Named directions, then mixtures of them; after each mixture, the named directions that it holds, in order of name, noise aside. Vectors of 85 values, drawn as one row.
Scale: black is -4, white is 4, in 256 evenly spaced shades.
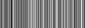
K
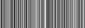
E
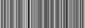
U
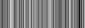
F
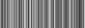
F, U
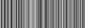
K, U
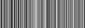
E, K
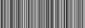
E, U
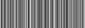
U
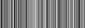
E, F, K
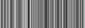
U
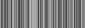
F, K, U
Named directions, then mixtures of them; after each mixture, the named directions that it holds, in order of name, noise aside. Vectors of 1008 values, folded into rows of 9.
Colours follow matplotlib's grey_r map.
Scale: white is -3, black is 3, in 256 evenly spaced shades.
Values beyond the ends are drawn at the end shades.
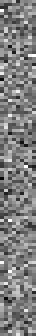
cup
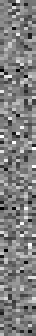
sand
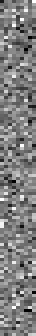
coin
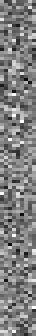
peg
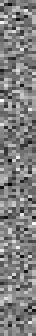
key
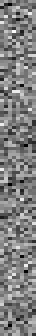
cup, key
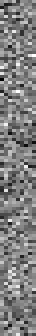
cup, key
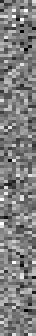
coin, key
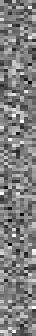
peg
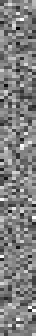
coin, key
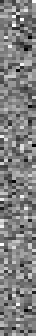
coin, sand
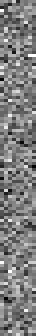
cup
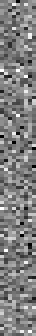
sand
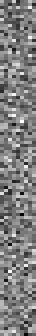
cup, peg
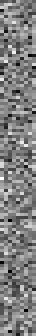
cup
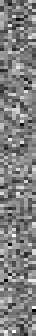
key, peg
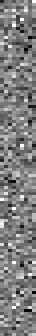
coin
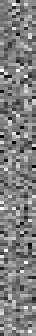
sand
